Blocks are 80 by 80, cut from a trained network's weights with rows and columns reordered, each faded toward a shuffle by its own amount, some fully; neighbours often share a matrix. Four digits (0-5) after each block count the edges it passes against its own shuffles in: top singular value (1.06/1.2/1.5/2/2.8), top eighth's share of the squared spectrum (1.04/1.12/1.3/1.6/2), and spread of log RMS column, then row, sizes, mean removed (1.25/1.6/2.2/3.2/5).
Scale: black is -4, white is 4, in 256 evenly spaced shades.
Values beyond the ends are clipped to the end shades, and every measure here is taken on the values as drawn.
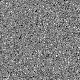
2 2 0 0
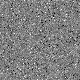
0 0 0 0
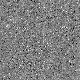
0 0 0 0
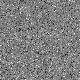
0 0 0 0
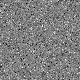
0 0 0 0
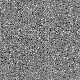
1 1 0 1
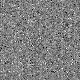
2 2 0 1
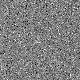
0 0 0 0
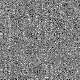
2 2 0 1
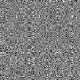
4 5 3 3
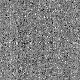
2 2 0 1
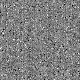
2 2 0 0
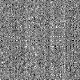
3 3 2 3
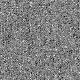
1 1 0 0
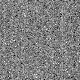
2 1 0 0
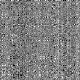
3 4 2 3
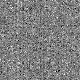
2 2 0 1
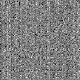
3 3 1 2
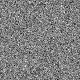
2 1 0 0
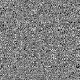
3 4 2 2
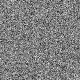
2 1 0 0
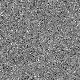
1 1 0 0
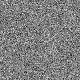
1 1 0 0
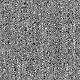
2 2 0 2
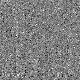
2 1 0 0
